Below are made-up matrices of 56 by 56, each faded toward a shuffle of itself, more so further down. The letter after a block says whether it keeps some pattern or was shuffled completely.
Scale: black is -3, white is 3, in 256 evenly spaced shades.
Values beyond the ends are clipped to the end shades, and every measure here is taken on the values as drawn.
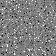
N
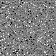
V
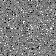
V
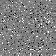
V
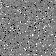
N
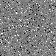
N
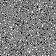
N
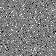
N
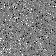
N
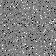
V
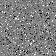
N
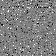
V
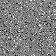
V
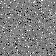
V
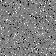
V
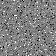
V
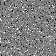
N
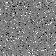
V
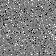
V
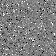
N
